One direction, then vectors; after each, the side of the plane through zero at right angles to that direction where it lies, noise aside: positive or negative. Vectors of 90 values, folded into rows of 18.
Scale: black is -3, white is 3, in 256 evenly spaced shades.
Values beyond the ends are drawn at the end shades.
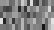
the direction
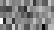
positive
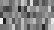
positive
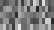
negative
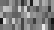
negative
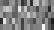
negative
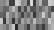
positive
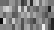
negative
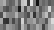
positive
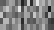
negative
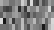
positive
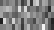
negative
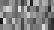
negative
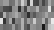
positive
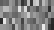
negative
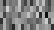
negative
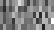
positive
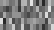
positive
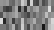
positive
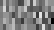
negative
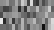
positive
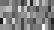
negative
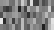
positive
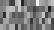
negative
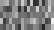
positive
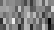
negative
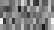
positive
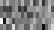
positive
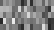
negative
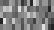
negative
